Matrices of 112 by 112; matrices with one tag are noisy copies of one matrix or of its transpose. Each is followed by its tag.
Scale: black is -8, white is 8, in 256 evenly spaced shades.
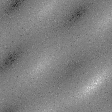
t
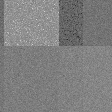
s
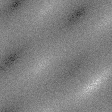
t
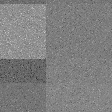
s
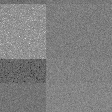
s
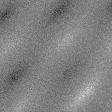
t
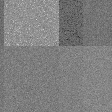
s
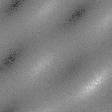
t
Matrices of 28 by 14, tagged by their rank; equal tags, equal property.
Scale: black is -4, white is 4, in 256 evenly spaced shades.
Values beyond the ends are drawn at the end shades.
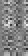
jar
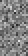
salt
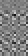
jar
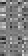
jar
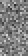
salt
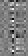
jar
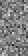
salt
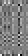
jar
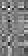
jar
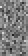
salt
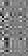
jar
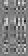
jar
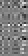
jar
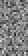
salt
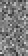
salt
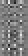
jar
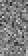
salt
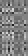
jar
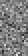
salt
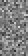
salt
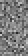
salt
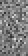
salt
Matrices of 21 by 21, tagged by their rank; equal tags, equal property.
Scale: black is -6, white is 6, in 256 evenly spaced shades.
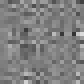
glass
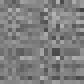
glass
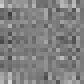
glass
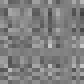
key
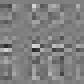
key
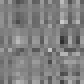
key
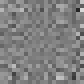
glass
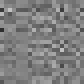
glass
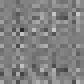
glass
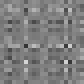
key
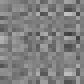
key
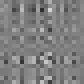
key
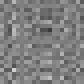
glass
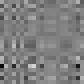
key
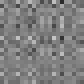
key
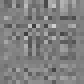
glass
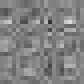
glass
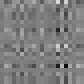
key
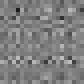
glass
